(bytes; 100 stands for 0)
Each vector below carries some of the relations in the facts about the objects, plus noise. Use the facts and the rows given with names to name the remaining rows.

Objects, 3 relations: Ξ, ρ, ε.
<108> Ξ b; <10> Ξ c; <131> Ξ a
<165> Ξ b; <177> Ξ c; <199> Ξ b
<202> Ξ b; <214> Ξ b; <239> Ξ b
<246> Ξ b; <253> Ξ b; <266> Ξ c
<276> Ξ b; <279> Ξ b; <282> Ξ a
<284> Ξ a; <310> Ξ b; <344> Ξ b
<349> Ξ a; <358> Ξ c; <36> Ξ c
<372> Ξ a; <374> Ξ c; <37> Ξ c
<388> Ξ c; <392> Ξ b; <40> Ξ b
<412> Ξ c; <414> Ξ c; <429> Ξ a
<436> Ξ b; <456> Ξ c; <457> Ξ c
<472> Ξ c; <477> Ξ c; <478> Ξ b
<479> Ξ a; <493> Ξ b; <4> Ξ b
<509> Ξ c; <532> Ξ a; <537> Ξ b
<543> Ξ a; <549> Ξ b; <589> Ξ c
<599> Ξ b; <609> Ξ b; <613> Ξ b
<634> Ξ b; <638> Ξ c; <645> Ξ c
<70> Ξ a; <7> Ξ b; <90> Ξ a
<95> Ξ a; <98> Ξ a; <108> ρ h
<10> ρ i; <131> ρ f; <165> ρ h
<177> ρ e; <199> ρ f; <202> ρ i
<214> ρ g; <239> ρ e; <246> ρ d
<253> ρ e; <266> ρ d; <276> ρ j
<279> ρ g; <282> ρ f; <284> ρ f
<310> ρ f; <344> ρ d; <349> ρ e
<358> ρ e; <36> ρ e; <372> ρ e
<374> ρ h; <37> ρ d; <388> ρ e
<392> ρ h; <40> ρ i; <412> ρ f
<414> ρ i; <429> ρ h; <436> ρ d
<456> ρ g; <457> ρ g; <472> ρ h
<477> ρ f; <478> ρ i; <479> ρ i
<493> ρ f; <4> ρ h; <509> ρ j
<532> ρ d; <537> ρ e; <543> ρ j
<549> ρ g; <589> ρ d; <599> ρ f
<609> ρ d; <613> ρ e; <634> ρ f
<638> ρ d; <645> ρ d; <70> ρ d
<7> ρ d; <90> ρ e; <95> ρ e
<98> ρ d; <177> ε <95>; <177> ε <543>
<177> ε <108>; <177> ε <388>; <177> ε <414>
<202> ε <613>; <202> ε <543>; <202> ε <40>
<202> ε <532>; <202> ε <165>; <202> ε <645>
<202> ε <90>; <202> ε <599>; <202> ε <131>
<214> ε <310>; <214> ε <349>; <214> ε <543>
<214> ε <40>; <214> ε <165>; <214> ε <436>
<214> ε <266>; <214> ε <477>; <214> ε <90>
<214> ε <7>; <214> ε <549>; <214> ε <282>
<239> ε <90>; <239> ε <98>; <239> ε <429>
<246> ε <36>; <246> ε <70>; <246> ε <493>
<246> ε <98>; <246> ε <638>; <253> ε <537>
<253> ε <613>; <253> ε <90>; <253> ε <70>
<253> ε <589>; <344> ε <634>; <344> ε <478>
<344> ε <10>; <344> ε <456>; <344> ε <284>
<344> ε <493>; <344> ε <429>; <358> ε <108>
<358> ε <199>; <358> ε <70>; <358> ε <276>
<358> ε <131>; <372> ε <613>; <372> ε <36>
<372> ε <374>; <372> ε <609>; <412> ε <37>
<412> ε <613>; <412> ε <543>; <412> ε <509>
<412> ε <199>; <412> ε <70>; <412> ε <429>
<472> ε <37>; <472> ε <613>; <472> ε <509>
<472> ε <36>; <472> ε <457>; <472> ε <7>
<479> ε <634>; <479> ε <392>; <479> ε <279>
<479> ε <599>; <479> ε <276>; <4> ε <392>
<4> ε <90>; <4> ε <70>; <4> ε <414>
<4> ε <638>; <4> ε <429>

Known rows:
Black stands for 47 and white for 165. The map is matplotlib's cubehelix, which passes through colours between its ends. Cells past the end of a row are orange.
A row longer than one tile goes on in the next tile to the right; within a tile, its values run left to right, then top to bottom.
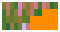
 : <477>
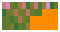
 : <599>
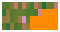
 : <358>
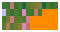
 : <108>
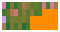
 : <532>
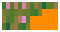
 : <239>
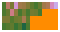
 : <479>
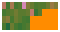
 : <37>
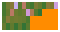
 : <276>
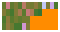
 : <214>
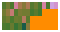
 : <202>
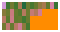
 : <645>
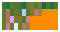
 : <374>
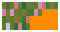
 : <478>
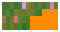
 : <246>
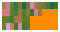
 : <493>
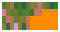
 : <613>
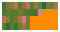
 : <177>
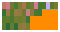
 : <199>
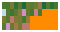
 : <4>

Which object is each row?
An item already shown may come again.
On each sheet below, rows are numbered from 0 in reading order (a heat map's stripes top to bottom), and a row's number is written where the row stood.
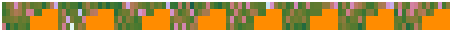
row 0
<543>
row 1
<374>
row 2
<509>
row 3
<472>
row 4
<279>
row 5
<414>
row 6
<479>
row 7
<412>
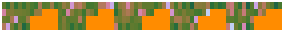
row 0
<344>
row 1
<479>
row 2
<543>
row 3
<388>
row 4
<284>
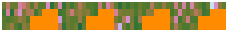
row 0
<412>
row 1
<532>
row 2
<344>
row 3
<279>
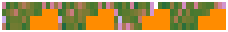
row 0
<532>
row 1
<532>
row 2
<457>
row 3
<414>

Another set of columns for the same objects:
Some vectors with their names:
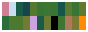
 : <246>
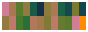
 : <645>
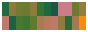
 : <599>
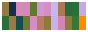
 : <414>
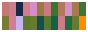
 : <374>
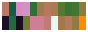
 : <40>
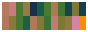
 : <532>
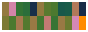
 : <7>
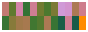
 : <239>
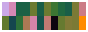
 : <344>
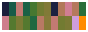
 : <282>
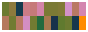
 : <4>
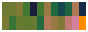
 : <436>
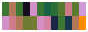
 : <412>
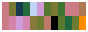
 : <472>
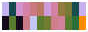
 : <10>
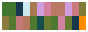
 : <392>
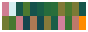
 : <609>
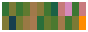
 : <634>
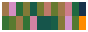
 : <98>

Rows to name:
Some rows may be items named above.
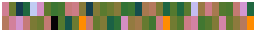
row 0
<472>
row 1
<131>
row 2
<165>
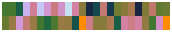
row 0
<429>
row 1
<477>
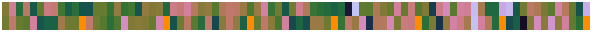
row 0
<638>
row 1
<131>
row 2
<537>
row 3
<638>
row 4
<349>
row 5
<414>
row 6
<479>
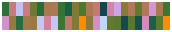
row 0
<543>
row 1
<374>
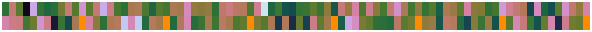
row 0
<412>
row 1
<543>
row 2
<613>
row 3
<609>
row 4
<36>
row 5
<456>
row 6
<372>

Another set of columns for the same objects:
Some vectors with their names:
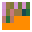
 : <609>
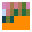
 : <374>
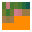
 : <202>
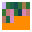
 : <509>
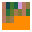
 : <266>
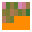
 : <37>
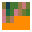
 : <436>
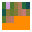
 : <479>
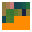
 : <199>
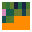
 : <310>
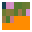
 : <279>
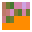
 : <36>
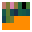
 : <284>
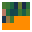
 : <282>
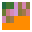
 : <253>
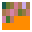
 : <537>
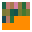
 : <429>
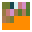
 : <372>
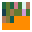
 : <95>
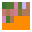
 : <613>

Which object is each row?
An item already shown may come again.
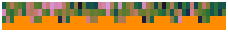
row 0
<165>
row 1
<36>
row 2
<412>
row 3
<349>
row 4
<479>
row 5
<412>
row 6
<543>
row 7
<131>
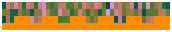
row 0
<429>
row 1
<344>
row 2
<457>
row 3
<456>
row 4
<472>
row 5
<479>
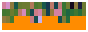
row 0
<414>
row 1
<276>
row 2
<477>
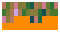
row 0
<246>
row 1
<429>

